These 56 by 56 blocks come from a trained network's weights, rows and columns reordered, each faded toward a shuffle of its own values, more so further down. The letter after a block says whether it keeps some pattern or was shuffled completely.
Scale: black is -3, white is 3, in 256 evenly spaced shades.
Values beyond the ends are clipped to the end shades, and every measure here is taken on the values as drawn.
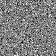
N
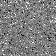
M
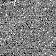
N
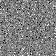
M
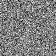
M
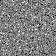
M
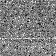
N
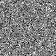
N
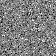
M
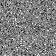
M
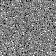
M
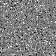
M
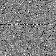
N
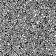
M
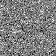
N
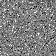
M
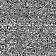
N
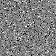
M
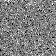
M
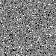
M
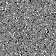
M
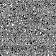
N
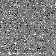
N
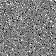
M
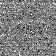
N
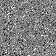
M
